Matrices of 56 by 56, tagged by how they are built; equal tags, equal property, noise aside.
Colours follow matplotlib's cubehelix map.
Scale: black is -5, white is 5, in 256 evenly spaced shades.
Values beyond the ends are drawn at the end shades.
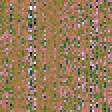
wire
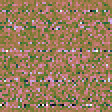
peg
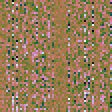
wire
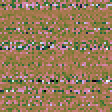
peg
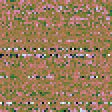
peg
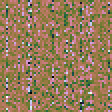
wire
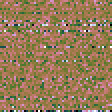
peg
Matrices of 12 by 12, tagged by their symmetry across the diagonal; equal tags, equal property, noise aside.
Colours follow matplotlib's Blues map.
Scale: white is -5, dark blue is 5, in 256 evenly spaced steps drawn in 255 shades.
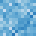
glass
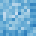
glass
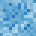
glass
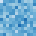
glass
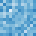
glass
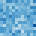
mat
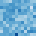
mat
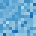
glass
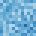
glass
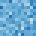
mat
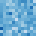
mat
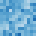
glass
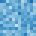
mat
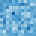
glass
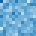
glass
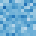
mat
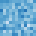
mat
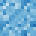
glass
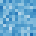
mat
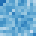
glass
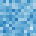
mat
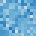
glass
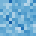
mat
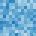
mat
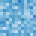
mat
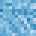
mat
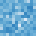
glass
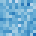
mat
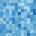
mat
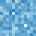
glass
